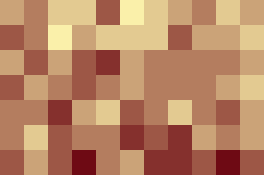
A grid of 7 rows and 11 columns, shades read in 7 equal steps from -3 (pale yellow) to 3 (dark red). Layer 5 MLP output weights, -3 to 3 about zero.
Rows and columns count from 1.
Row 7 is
1 -1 1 3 0 -1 2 2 1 3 1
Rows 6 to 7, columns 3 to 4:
1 0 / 1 3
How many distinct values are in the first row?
5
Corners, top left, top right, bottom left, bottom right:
-1 -1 1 1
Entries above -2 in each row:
6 6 11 10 9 10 11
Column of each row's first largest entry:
5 1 5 1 3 6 4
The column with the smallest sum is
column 11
